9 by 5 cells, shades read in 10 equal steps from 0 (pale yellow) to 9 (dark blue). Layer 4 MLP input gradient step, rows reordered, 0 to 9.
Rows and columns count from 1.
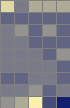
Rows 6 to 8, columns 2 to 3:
5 5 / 6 5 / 5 4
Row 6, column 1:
5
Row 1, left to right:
1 5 3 3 3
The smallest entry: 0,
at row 9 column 3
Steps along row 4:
same up same same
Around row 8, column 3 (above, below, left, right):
5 0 5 6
